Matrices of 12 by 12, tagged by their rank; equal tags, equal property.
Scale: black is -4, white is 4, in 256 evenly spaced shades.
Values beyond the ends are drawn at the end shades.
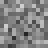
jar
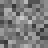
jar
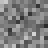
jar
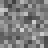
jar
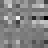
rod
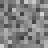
jar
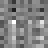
rod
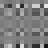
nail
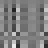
nail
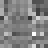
rod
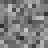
jar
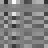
nail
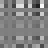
nail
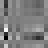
nail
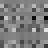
rod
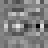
rod
